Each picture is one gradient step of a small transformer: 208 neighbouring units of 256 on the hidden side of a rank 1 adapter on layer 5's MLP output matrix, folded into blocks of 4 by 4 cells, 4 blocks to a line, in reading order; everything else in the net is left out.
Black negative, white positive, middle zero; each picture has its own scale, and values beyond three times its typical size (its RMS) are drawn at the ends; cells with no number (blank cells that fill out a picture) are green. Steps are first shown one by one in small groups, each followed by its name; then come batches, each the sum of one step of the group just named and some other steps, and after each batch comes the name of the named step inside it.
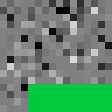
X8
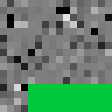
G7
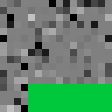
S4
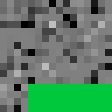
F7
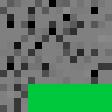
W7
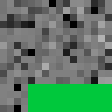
F7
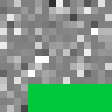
S4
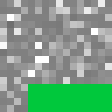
G7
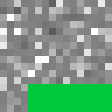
X8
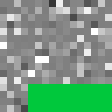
S4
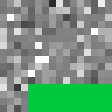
F7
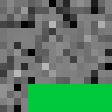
F7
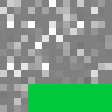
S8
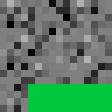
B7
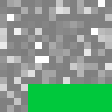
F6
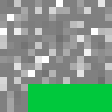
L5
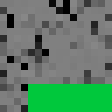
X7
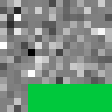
F6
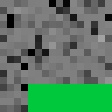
X7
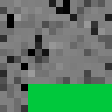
X7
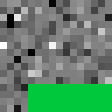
B7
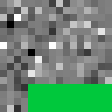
B7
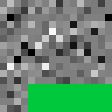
S8
